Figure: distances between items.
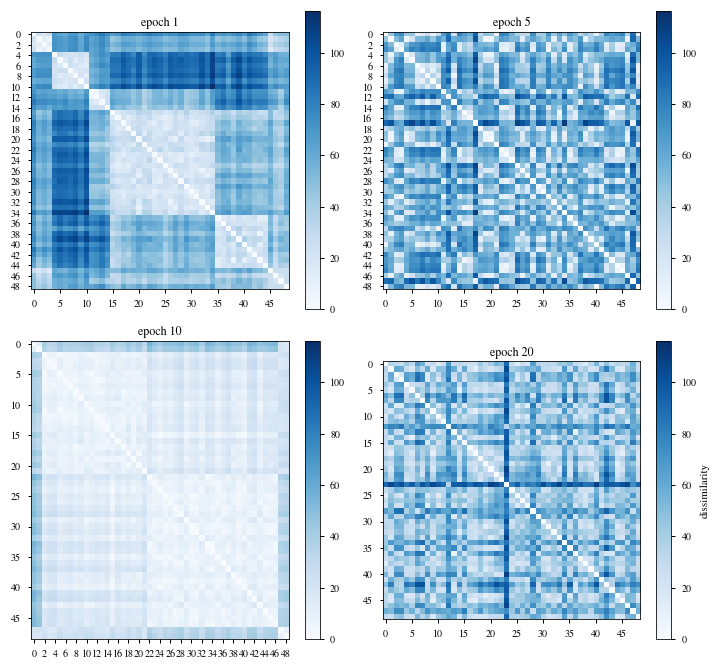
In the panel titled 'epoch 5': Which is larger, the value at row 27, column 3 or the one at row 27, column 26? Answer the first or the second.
the first
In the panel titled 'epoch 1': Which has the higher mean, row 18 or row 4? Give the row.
4
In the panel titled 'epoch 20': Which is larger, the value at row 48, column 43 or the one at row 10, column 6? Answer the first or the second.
the second
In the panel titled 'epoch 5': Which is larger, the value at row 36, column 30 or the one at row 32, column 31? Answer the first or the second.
the first
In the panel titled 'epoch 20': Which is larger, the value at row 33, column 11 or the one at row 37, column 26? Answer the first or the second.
the first
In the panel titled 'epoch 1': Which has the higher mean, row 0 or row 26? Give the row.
0
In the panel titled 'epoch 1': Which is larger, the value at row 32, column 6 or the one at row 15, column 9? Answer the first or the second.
the first
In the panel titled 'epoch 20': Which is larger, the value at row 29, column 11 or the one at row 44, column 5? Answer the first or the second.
the first
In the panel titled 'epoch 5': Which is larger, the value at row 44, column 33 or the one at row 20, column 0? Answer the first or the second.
the second
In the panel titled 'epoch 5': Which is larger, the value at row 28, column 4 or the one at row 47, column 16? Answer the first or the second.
the first
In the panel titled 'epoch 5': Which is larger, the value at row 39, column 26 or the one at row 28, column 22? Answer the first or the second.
the first
